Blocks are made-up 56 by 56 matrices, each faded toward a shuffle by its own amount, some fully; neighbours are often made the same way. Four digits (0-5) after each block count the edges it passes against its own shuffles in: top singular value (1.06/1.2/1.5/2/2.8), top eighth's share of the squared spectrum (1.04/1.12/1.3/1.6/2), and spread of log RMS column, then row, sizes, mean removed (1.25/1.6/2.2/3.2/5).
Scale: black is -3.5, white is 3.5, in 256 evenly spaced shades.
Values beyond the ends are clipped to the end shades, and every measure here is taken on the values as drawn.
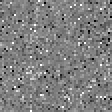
0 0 1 0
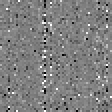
3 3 2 0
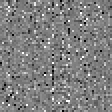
1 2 2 0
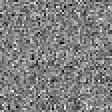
3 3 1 1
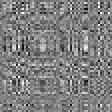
4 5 3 4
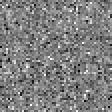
2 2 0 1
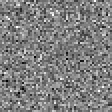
3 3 1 1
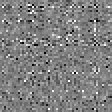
4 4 2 2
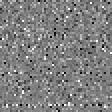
3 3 0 1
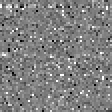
3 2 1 1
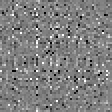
4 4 2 2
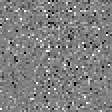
3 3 1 1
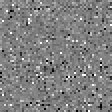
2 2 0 0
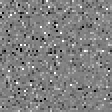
2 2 0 1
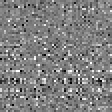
4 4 2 3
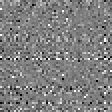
4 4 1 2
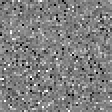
0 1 0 0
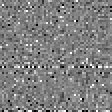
3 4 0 2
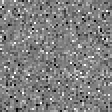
2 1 0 0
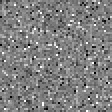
1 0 0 0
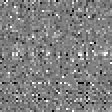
3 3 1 2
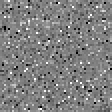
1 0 0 0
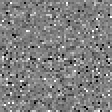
3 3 1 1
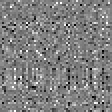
4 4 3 2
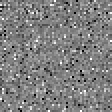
2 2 0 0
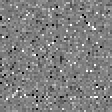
2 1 0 0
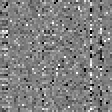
3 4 2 1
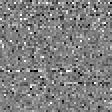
2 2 0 2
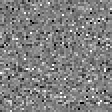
1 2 0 2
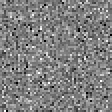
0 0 1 0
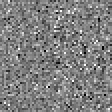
0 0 2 0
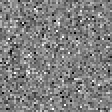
0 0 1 0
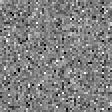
1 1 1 0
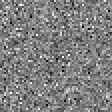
0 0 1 0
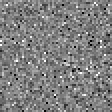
0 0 0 0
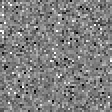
0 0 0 0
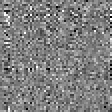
4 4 2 2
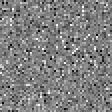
1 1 0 0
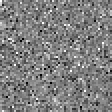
1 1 0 0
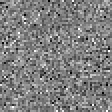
2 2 0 0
